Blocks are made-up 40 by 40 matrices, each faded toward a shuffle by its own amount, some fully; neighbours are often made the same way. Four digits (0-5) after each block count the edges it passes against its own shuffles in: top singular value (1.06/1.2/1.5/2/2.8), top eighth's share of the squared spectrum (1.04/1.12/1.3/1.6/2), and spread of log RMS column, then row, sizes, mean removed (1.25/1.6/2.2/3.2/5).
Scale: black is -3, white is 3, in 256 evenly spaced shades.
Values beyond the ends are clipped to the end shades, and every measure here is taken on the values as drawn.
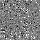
2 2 1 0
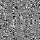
3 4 2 1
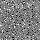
2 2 1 0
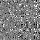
3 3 2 1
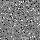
1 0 0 0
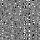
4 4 2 1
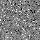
0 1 0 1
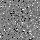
1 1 0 0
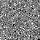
2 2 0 0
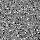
0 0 0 0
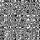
4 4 2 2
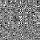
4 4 2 2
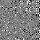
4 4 2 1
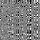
4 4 3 2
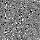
1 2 1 0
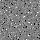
0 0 0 0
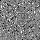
0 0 0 0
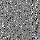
1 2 2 0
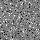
0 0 0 0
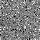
2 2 1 0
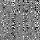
3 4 3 1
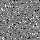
0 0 0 0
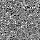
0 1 0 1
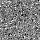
1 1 0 0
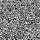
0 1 0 2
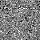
1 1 0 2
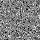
0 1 0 0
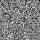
0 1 0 0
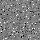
0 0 0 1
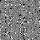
3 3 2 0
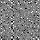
3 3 2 1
